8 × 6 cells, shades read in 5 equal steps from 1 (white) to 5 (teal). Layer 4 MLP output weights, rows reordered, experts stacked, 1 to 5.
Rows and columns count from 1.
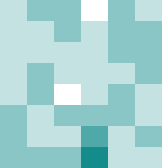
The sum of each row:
14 15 14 14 13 16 16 18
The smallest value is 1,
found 2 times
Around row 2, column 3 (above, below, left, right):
3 2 2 2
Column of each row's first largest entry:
2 3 5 2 2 1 4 4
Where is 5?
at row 8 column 4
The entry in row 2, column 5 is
3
